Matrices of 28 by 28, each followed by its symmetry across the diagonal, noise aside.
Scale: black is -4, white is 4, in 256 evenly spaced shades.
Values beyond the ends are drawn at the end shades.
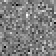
neither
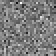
neither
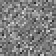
symmetric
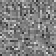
antisymmetric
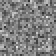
symmetric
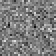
neither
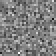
antisymmetric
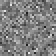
symmetric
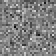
neither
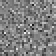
antisymmetric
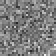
symmetric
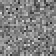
neither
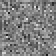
antisymmetric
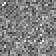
symmetric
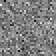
antisymmetric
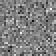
antisymmetric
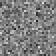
neither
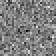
neither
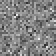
symmetric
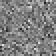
antisymmetric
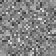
symmetric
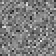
symmetric
